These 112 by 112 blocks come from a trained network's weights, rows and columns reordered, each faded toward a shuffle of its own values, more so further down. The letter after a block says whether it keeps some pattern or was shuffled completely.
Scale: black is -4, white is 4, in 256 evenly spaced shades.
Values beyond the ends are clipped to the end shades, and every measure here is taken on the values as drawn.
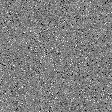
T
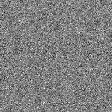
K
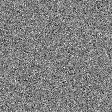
T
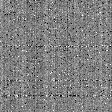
K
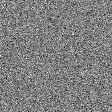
T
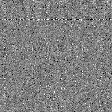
K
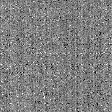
K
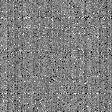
K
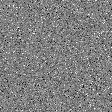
T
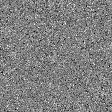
T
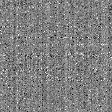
K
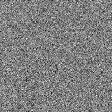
K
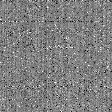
K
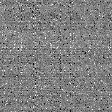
K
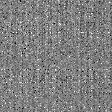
K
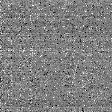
K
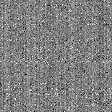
K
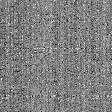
K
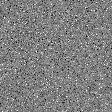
T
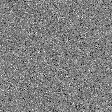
T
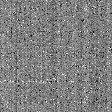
K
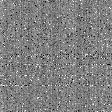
K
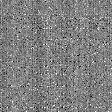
K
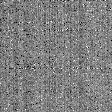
K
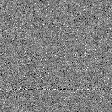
K
